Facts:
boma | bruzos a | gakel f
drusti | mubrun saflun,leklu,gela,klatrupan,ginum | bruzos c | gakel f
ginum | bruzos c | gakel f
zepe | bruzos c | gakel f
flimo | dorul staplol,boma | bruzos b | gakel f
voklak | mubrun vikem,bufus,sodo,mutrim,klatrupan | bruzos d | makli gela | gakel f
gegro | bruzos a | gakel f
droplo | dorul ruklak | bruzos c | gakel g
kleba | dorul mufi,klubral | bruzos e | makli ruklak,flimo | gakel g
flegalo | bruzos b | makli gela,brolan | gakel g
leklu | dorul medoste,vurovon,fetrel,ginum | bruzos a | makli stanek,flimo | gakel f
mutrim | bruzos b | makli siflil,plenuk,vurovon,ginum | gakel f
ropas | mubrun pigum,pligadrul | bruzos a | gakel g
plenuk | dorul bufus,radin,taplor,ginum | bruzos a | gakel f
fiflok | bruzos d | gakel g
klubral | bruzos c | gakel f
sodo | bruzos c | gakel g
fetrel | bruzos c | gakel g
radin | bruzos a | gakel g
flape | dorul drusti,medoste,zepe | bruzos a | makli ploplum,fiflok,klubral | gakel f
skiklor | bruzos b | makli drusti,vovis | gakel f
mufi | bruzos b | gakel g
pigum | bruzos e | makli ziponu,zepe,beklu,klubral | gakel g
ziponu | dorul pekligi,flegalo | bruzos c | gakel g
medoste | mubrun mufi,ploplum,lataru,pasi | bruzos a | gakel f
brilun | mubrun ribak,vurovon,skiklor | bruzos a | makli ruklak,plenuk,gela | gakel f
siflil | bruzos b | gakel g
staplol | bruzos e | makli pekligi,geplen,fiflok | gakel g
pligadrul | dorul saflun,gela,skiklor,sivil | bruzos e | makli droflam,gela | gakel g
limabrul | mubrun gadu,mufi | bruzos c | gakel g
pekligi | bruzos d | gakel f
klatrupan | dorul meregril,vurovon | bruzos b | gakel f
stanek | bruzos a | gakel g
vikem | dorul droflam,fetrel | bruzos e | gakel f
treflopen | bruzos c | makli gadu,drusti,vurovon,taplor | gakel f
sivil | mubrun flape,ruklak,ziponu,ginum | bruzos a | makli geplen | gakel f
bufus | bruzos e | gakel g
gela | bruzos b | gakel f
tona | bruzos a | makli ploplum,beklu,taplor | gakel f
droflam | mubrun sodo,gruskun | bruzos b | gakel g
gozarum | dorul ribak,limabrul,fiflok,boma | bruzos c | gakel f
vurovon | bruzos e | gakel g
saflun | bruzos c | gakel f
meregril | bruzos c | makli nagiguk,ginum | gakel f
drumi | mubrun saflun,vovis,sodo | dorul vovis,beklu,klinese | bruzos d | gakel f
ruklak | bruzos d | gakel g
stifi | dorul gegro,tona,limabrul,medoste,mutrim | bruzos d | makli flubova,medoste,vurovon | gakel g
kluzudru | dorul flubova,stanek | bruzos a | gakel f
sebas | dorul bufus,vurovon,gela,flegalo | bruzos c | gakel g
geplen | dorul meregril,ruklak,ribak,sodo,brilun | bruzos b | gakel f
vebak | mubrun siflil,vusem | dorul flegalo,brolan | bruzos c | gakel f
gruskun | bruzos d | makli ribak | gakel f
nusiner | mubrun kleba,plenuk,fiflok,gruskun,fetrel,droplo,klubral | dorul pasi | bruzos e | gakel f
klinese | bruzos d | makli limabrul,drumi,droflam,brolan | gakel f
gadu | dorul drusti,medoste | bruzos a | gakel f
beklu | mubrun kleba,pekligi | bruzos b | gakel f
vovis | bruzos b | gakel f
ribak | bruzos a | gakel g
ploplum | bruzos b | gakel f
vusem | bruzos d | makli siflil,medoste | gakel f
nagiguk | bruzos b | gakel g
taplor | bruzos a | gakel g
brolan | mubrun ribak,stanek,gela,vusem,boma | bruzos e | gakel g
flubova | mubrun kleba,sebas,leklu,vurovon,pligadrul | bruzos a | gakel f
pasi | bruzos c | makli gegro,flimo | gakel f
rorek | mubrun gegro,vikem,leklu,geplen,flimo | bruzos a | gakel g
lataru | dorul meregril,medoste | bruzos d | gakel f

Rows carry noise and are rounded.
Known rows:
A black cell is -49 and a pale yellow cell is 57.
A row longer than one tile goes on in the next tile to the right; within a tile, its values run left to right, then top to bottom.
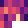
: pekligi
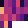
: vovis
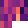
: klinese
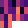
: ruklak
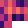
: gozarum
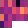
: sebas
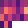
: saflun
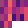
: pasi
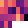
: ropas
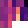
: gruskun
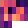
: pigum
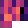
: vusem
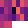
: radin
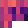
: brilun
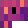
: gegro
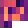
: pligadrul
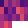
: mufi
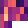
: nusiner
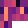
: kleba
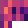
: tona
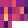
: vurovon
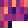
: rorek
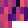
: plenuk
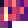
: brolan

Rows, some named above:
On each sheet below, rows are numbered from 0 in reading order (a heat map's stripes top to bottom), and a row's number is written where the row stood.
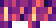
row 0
bufus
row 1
nusiner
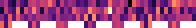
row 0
ruklak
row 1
gegro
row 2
mufi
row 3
ziponu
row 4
plenuk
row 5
ruklak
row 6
gadu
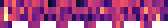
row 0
brolan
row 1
geplen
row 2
geplen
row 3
flimo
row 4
brilun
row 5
pekligi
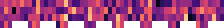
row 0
gegro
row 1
fetrel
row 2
vebak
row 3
staplol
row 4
siflil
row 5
droplo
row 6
voklak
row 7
pekligi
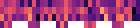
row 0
meregril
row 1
klatrupan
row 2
zepe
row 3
skiklor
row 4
vusem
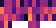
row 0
vovis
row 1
klatrupan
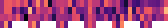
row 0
medoste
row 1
beklu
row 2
flubova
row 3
stanek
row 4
ruklak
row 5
ginum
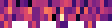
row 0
klubral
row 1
flegalo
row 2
vikem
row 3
mutrim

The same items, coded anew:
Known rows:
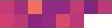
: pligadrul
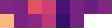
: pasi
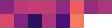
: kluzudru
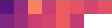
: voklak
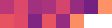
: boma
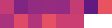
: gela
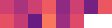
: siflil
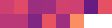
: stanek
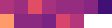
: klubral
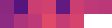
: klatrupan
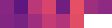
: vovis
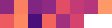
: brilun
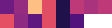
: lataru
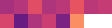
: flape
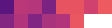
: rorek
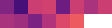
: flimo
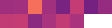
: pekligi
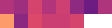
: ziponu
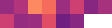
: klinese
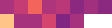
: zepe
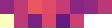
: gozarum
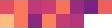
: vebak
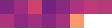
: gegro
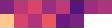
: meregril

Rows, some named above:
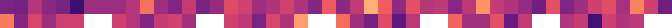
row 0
sodo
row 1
pekligi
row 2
stanek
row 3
stifi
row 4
staplol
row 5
beklu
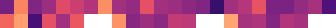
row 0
brilun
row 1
klubral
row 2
fetrel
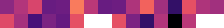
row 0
plenuk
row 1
gadu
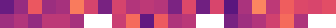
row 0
droflam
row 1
skiklor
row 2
voklak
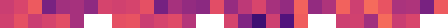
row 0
vurovon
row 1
vurovon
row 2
kluzudru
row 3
vusem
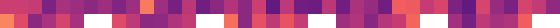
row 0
sebas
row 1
fiflok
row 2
saflun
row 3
rorek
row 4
mutrim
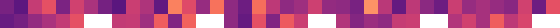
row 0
vovis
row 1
sivil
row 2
vikem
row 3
gruskun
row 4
gela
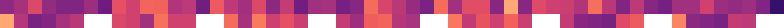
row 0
droplo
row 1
vusem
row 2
ginum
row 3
ruklak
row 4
drusti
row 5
kleba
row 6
klubral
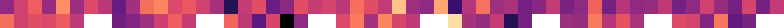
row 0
drusti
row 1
drumi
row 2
medoste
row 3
brolan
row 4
limabrul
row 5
bufus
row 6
flegalo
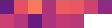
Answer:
nusiner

